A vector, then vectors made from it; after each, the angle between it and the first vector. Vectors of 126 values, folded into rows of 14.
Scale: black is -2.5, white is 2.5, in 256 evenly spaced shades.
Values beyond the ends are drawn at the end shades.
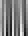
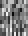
partly opposed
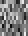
orthogonal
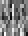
partly aligned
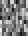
orthogonal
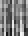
nearly parallel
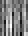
nearly opposite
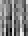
nearly parallel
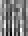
nearly parallel
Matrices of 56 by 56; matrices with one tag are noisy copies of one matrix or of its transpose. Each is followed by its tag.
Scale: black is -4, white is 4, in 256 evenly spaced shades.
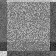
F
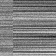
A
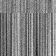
A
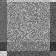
F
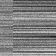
A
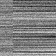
A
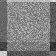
F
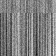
A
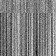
A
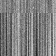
A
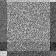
F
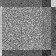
F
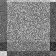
F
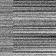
A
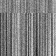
A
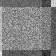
F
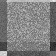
F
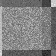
F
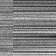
A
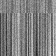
A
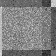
F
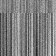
A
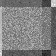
F
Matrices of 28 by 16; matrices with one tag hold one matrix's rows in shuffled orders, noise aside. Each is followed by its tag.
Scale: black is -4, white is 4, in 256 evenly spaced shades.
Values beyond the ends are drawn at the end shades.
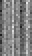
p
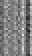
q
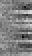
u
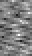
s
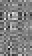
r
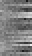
u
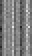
p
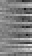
u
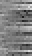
u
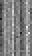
p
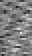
s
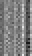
q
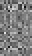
r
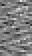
s
